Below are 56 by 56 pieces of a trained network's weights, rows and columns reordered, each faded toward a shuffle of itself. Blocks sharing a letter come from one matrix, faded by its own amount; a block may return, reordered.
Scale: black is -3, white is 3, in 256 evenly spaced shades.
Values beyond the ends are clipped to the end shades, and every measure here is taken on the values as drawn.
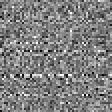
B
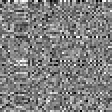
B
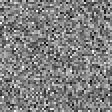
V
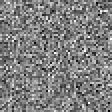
V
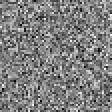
V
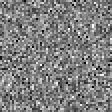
V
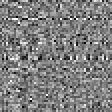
B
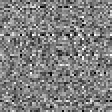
B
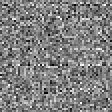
B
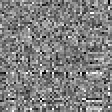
B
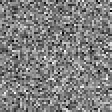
V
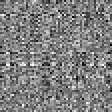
B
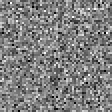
V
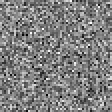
V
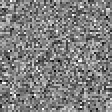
V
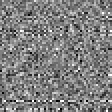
B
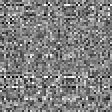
B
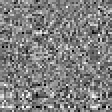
B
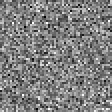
V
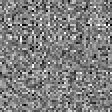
B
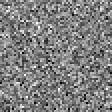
V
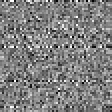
B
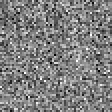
V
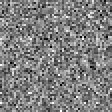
V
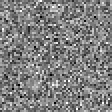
V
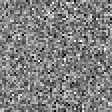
V
